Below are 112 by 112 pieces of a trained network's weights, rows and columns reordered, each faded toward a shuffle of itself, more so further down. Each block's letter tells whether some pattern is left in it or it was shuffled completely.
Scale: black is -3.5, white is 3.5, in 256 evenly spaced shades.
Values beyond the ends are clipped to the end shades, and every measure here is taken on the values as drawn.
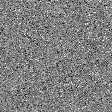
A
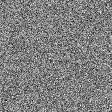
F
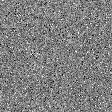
A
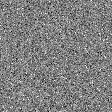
A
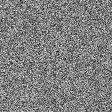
F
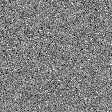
A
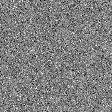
F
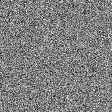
F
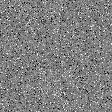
A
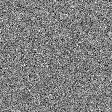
A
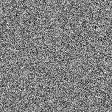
A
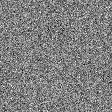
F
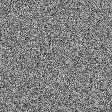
A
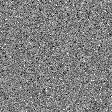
A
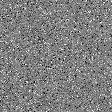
A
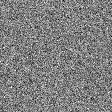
A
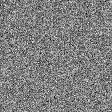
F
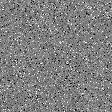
F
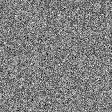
F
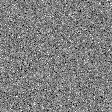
A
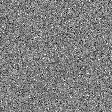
F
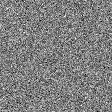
A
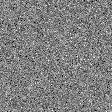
F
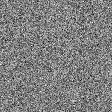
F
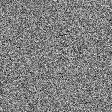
A
